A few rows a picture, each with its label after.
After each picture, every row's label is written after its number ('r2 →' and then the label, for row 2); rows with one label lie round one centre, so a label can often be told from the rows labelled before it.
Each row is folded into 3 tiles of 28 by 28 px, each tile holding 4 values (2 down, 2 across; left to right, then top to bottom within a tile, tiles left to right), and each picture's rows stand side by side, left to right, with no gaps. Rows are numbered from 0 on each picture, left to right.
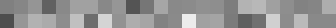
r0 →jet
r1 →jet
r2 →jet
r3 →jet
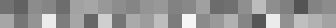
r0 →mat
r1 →jet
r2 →jet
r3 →jet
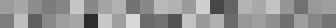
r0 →jet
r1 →jet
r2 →jet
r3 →jet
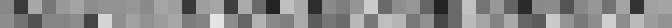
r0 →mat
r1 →jet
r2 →mat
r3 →mat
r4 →jet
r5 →mat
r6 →mat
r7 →jet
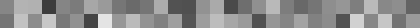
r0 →jet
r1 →jet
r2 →mat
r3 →jet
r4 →jet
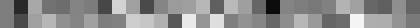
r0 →mat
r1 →mat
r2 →jet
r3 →mat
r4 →jet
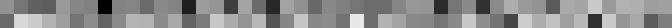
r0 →jet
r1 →mat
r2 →mat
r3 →mat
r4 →jet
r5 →mat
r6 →jet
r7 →jet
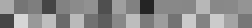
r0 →jet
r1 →mat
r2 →jet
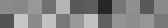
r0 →jet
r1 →mat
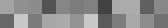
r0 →jet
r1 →mat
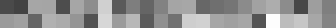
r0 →mat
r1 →jet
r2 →jet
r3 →jet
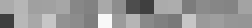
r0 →jet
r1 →jet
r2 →jet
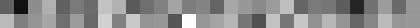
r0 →mat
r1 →jet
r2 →jet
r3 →jet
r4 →mat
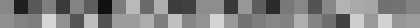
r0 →mat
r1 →mat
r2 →mat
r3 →mat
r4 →jet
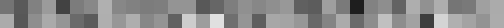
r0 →mat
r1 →jet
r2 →jet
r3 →jet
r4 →mat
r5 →jet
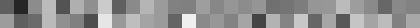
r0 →mat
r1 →jet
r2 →jet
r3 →jet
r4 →jet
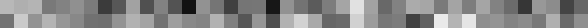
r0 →jet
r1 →mat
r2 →mat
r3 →mat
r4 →jet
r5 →jet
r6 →mat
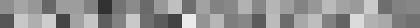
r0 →jet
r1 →mat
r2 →jet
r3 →jet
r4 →jet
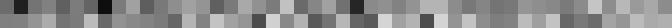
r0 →mat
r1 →mat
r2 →jet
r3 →jet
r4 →mat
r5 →jet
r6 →jet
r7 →jet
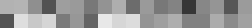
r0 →jet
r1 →jet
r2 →mat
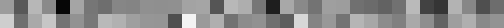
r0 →mat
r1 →jet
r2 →jet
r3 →mat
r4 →jet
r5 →mat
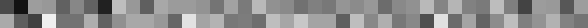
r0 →mat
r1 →mat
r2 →jet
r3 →jet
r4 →jet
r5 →jet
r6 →mat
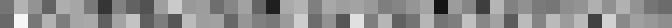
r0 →jet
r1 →mat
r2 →jet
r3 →mat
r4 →jet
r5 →mat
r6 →jet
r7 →jet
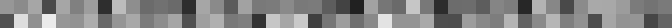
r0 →jet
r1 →mat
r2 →mat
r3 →jet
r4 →mat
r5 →mat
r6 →mat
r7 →jet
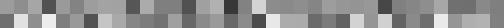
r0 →jet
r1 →jet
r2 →mat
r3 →jet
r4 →jet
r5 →jet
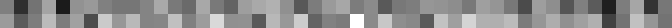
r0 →mat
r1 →jet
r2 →mat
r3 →jet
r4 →jet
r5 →jet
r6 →mat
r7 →mat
